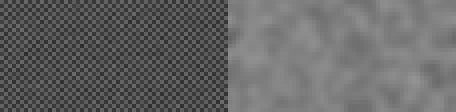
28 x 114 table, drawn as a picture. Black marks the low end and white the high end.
The table splits into one row of 2 panels. Panel 1,1: low, checkered. Panel 1,2: middling, blotchy, faint in contrast.
